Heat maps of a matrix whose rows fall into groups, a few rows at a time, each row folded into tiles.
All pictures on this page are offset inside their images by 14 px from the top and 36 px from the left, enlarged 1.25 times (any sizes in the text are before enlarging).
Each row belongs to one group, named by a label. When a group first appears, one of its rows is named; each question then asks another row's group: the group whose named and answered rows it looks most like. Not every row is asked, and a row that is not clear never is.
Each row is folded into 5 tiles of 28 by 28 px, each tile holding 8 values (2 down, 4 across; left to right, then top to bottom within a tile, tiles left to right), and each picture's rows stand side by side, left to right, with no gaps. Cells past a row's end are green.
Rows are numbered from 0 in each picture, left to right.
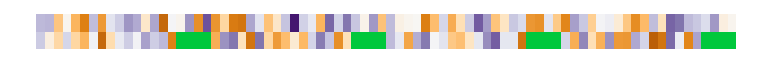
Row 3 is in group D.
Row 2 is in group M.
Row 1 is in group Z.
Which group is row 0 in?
M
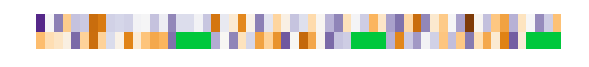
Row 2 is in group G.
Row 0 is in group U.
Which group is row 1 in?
D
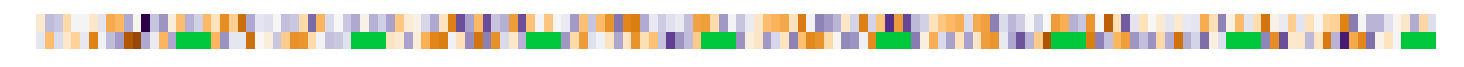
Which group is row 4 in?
M
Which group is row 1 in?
Z
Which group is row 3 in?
M
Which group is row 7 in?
D
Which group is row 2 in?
U
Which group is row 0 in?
D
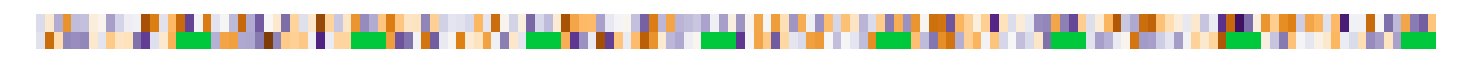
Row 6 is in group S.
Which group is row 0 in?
G
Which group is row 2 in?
Z
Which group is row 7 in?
Z
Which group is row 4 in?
M
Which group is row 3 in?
Z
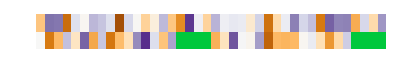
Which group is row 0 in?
G
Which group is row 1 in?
U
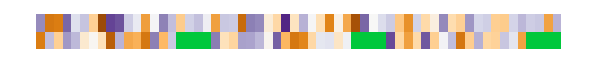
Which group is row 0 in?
U
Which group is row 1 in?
G
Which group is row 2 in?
M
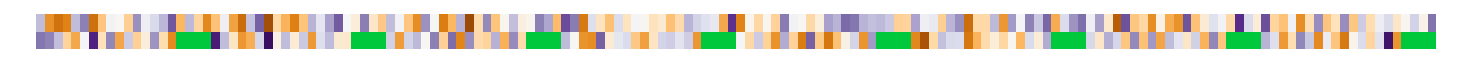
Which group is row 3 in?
M
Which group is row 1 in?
S
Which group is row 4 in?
D
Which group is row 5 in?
U
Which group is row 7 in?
M
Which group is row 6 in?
G
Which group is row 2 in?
G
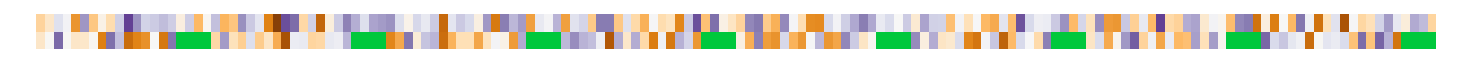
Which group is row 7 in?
S
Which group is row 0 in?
D
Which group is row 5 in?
D
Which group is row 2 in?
U
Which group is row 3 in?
S
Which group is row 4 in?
D
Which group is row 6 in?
G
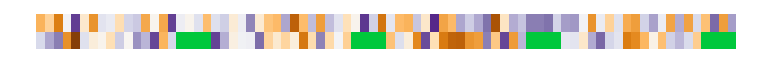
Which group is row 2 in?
U
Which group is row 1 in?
G
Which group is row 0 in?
Z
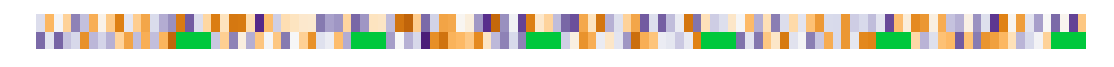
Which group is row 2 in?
U
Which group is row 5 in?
Z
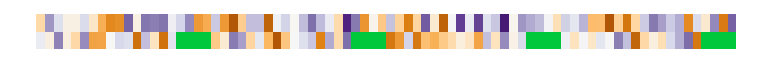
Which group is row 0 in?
D
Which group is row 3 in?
M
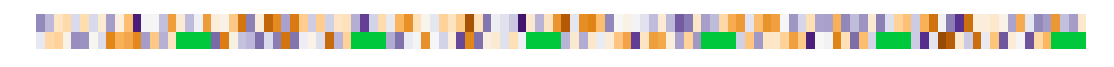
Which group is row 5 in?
S
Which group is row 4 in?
D
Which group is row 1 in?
G
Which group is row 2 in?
S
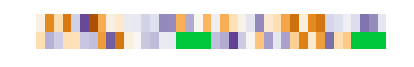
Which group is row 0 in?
S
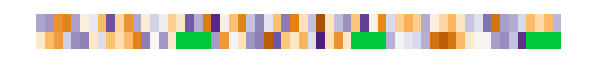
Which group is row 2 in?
U
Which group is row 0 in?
G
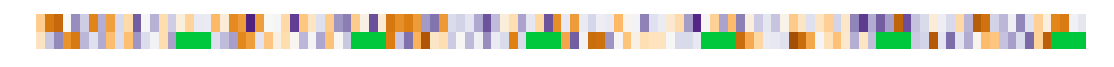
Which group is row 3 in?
Z
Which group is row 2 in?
Z
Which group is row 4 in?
U
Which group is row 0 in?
Z
